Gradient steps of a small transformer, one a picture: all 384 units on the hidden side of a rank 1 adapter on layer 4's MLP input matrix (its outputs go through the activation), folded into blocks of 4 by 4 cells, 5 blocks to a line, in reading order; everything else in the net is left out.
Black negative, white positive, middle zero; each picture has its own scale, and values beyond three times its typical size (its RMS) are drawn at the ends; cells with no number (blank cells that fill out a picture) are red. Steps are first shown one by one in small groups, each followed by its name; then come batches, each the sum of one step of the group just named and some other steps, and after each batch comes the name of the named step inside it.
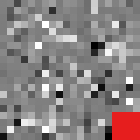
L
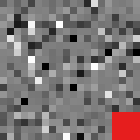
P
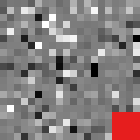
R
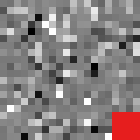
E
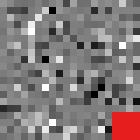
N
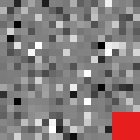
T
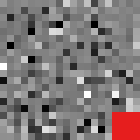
R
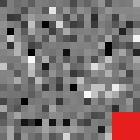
P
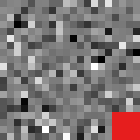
P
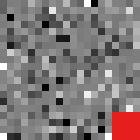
R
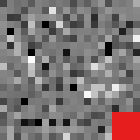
P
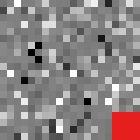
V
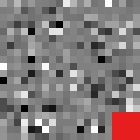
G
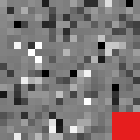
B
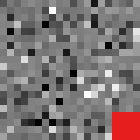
B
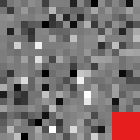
B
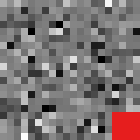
G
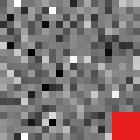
V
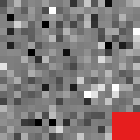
V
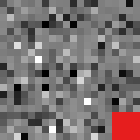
B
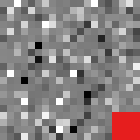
V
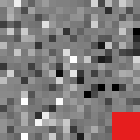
V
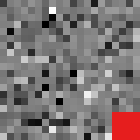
B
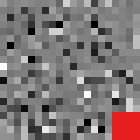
G
